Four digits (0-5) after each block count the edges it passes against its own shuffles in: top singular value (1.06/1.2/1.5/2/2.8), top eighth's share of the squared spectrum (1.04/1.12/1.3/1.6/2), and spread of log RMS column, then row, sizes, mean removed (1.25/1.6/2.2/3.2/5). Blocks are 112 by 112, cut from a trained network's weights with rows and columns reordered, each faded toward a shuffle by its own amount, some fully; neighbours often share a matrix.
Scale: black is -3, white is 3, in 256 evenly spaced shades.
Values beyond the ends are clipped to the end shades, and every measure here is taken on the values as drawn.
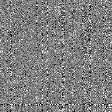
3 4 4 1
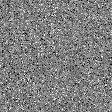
0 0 0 0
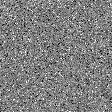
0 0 0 0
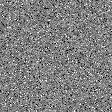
0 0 0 0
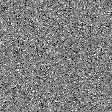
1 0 0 1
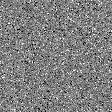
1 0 0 0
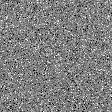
0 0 0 0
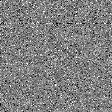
3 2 2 1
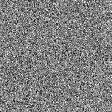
3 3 1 1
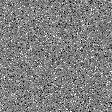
1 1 0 0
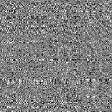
4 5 3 4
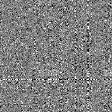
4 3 3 2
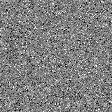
1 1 0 0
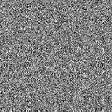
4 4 2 2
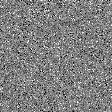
2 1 1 0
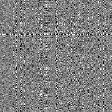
4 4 4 2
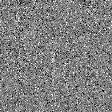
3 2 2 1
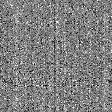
3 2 0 2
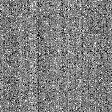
3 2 1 2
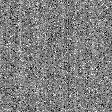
2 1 0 1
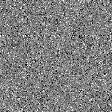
2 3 1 2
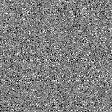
2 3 0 3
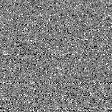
2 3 0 3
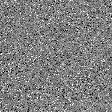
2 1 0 0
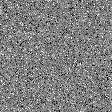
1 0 0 0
